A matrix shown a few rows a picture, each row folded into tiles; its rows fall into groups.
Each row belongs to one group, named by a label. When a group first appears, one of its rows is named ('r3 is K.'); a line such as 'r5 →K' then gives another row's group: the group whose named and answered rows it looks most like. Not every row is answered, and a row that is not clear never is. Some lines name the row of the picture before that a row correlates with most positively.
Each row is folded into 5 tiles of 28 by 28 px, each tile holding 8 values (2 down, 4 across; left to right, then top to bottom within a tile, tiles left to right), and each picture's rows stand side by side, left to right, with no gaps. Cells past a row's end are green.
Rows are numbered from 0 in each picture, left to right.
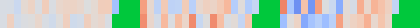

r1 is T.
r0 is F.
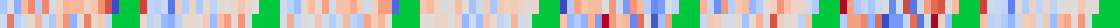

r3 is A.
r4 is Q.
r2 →F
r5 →T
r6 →A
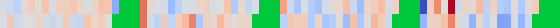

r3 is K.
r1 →T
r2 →A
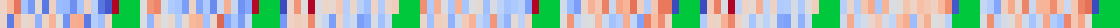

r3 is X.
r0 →X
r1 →X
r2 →K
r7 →F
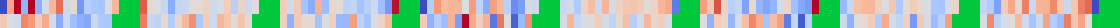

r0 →K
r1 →T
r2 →X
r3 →Q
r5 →X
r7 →F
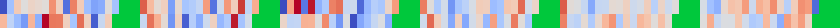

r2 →K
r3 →A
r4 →T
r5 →F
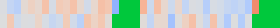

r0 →F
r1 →X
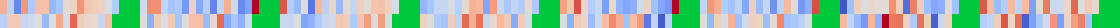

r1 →X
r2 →T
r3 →Q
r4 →X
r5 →X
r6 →Q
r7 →A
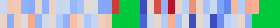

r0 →X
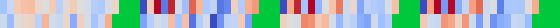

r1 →K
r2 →K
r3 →K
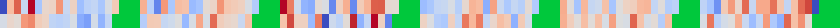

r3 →Q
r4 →T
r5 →F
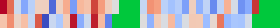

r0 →A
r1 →X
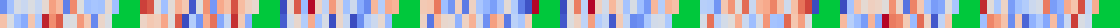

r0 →Q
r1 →A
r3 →X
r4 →K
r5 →F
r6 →Q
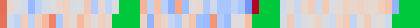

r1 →X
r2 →F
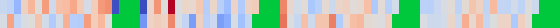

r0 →F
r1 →K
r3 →Q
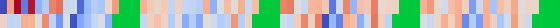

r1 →A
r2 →A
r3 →A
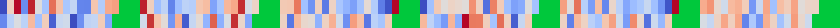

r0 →K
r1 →A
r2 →X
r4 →X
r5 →A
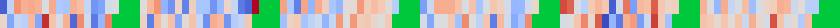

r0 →Q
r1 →X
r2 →T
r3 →Q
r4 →A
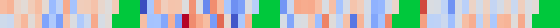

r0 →A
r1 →Q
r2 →Q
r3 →T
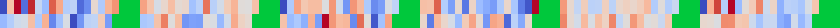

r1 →A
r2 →Q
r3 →X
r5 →K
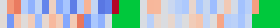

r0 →X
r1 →X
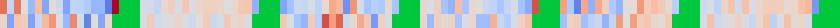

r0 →X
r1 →F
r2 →Q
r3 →X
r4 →T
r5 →F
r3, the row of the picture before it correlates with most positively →0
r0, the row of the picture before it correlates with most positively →0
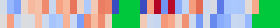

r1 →K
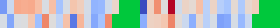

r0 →Q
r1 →K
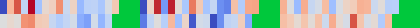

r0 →K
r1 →K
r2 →T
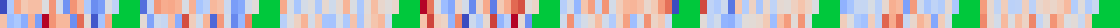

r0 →Q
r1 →Q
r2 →A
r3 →A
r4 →F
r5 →T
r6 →Q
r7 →T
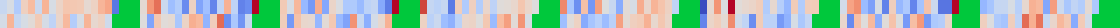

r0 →F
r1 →X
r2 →X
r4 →T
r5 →K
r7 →Q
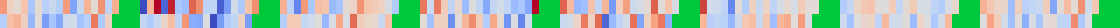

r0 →A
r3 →X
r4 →A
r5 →T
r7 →A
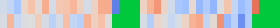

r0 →F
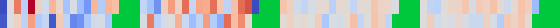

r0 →K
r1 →F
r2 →A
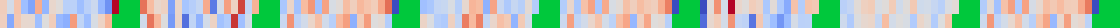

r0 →X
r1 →A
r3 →Q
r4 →F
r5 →K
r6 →Q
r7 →F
